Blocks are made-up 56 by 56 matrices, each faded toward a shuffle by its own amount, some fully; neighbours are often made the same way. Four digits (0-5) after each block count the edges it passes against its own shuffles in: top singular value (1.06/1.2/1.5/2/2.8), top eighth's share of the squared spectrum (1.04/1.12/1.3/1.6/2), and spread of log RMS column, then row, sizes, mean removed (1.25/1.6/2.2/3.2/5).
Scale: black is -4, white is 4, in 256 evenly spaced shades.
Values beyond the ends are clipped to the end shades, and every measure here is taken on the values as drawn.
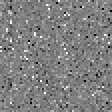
1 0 0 0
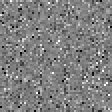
0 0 1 0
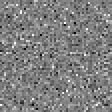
3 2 0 0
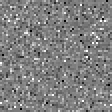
1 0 0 0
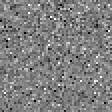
2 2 0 0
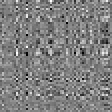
4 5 3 3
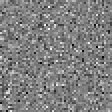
3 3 1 1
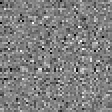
3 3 1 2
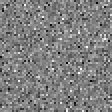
2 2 1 1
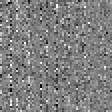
2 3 3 0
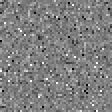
1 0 0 0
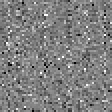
3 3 2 1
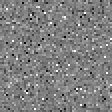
0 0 0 0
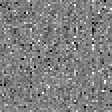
3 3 1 0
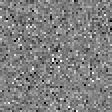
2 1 0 0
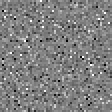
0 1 0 0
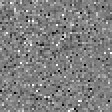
1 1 0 0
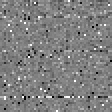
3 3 0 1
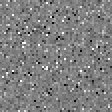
1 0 0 0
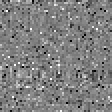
2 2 0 1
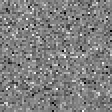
0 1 0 1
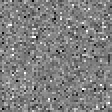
1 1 1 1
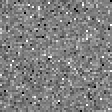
0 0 0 0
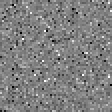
0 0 0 0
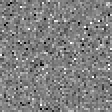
0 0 0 0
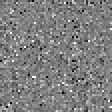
0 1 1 1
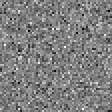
3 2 1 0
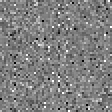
3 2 1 0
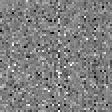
3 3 2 0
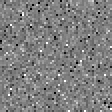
1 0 0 0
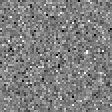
0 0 0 0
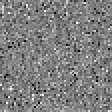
1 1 0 0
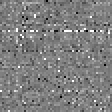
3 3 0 2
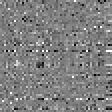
3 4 2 2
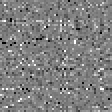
3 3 0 2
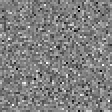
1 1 0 0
